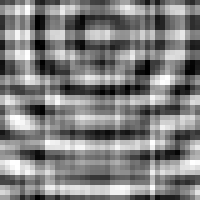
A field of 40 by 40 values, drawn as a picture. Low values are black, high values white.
Horizontal stripes repeat 9 times down the table. Rings spread out from the top middle. Overall the values sit about 50% of the way up the scale. No overall slope runs across the table.
